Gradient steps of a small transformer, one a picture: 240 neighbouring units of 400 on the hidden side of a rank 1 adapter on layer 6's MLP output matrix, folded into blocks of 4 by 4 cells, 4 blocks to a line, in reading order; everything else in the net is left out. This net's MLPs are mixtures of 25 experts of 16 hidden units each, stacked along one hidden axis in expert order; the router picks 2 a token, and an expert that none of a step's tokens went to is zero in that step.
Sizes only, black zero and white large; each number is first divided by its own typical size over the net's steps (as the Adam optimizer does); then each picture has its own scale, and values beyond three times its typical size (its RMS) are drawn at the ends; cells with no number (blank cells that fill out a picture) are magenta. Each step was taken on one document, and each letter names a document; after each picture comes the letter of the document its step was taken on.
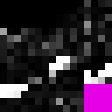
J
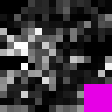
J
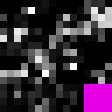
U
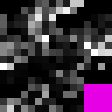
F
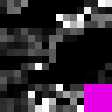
U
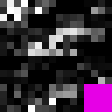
U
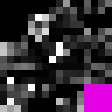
F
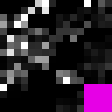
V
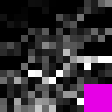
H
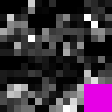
H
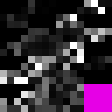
H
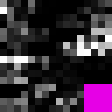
H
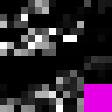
F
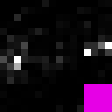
V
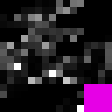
V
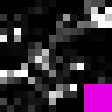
U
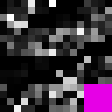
U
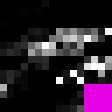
F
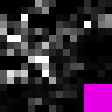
V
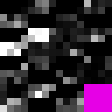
J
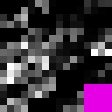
J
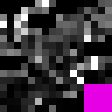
J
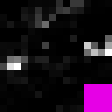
V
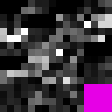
J
